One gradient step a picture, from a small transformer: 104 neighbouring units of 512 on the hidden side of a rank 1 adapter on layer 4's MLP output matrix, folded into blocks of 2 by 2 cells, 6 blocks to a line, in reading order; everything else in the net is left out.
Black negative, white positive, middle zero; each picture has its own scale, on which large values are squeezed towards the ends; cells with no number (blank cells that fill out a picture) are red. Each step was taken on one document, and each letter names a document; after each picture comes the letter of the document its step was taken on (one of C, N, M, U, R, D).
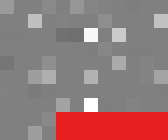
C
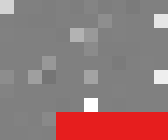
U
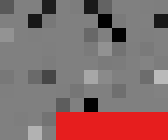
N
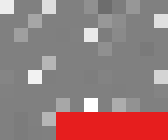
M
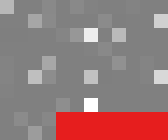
C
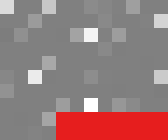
M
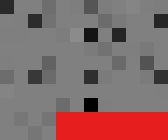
C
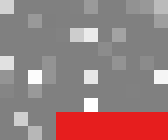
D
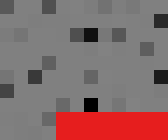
M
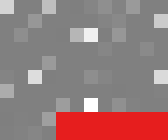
M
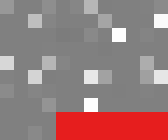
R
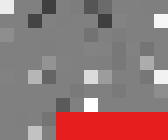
N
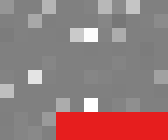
M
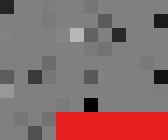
U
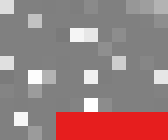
D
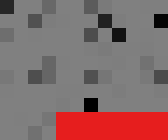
N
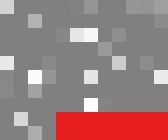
D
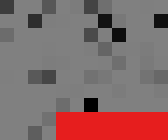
N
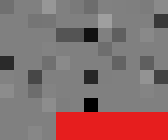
R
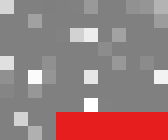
D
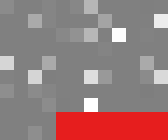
R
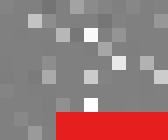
C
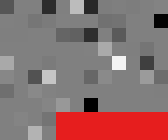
C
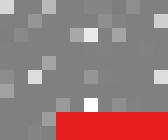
M
